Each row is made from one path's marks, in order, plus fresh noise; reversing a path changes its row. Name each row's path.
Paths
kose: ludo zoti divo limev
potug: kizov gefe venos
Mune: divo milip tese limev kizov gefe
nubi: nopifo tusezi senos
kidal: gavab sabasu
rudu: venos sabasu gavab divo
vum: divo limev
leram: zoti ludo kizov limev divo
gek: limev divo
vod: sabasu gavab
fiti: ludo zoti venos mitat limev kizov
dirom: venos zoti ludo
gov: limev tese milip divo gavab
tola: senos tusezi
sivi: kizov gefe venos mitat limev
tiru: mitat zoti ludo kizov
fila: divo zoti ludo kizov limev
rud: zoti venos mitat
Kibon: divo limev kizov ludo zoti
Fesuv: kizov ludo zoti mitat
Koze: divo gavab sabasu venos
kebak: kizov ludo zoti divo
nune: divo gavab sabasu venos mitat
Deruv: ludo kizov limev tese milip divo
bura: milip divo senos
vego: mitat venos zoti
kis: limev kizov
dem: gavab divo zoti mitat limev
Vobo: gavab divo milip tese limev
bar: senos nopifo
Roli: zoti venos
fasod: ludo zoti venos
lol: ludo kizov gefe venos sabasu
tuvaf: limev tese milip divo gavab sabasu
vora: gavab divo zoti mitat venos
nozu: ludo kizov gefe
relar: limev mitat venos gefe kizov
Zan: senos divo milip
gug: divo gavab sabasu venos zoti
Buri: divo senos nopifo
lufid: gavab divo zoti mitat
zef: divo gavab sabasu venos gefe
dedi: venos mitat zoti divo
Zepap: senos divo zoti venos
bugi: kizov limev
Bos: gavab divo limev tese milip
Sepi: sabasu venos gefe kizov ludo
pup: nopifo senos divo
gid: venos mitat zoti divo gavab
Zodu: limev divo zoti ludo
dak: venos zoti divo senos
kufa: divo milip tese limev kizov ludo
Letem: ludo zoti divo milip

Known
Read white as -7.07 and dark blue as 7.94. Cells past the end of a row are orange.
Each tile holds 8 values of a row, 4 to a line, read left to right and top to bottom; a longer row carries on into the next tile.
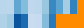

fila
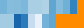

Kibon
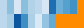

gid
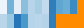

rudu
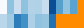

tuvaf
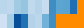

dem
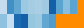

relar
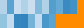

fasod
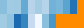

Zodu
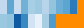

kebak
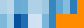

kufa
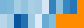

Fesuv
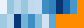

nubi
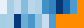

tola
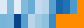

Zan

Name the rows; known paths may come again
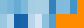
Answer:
tiru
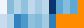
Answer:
kidal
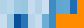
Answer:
dem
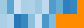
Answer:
vego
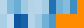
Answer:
fiti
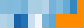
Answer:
Kibon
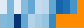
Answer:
Zan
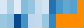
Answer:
gov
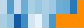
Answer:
kebak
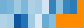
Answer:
Fesuv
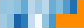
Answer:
Zodu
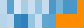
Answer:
gug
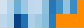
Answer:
bugi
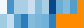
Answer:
lol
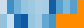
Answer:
relar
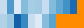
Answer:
dedi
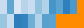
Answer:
Roli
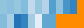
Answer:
dirom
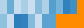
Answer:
fasod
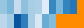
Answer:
lufid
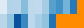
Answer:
vum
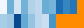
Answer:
pup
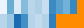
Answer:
rudu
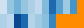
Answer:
kis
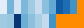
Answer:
bura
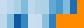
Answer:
kose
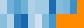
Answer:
Sepi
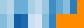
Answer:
kufa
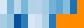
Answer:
leram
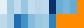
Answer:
vod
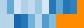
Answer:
rud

